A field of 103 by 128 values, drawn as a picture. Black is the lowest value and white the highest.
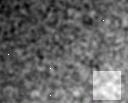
Odd patch: higher, in the bottom right. Slope: up to the bottom right. Lone odd cells: 4, each higher than its neighbours. Ninth with the highest average: bottom right.
